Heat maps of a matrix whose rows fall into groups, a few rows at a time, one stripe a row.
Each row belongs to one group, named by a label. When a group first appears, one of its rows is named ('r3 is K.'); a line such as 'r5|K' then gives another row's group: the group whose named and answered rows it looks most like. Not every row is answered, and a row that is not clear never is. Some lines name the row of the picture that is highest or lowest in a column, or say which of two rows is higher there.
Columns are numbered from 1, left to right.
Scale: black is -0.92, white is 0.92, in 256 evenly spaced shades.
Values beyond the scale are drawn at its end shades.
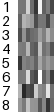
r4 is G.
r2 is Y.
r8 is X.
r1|G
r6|G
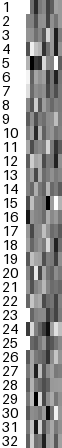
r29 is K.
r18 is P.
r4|Y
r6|X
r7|X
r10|K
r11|P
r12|Y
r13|K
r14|G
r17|P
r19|Y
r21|P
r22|Y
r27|K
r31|K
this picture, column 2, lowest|5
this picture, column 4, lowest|5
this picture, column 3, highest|20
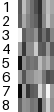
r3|X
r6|P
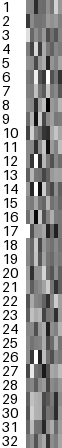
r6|G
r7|G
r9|K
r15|G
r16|K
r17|X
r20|P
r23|Y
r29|Y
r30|Y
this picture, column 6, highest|6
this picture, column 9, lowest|6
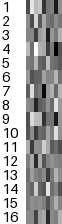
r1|Y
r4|X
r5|G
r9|Y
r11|P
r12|K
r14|G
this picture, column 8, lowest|4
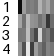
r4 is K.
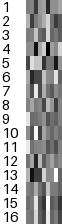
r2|P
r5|Y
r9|X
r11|X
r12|K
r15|G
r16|G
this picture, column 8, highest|13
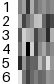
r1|K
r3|Y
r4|K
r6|X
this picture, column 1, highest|6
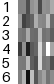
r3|G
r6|K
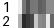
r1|X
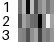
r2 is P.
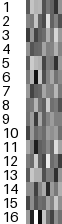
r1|Y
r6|K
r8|G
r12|G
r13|Y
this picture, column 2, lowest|16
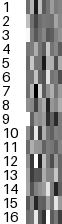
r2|X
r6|G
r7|K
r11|Y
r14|P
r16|G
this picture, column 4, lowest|12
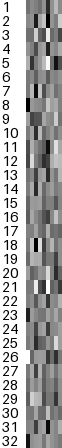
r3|G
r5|P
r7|K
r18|K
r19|Y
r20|P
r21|G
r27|K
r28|Y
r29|Y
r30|G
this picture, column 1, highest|26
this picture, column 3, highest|21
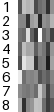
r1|Y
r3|G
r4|Y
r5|Y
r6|X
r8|P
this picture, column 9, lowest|3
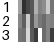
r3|G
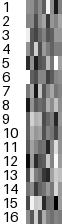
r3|X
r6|X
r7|K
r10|Y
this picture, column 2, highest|15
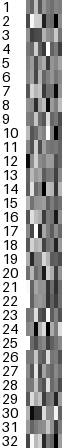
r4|G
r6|K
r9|G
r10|P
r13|Y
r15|X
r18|Y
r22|X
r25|X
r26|G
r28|G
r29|Y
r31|P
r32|Y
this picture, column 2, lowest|30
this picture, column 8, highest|30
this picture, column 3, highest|17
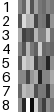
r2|Y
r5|Y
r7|Y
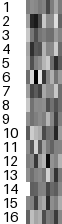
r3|X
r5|P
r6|K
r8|X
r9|P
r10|Y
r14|X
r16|Y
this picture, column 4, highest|6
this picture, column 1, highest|14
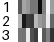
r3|G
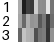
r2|X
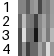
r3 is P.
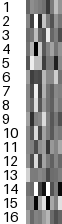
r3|G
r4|K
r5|Y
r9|P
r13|X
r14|G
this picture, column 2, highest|5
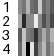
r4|K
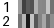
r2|K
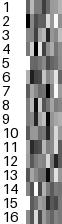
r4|K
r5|X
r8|K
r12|P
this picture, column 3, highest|14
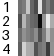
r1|G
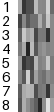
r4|K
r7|Y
